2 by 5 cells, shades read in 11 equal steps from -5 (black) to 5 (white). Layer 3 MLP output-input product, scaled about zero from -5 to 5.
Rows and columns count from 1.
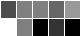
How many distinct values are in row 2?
4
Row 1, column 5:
1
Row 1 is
-2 0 0 -1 1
